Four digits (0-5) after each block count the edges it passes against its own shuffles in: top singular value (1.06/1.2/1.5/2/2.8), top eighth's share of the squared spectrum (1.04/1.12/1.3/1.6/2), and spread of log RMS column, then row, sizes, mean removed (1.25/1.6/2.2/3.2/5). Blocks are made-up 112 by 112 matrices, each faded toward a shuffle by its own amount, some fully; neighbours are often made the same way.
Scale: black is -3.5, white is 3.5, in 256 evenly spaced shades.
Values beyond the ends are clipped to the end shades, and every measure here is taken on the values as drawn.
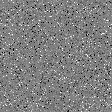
2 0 0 0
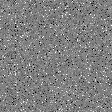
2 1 0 0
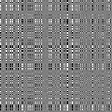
5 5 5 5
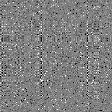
5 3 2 2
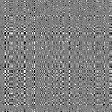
5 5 4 4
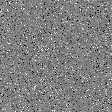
2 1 0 0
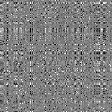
5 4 3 3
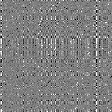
5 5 3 3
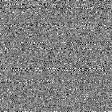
2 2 0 4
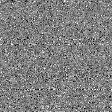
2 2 0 3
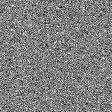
0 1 0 1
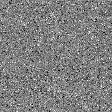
0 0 0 1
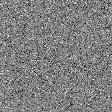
0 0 0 0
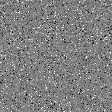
2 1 0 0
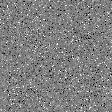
2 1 0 0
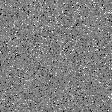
2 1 0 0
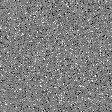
1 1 0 0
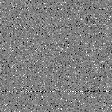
4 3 0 2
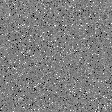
1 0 0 0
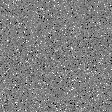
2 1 0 0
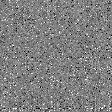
3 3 1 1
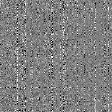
2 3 4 3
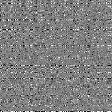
5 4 2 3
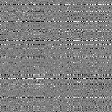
5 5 2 4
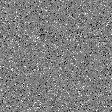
2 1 0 0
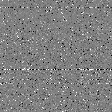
4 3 0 2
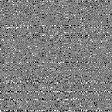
4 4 2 3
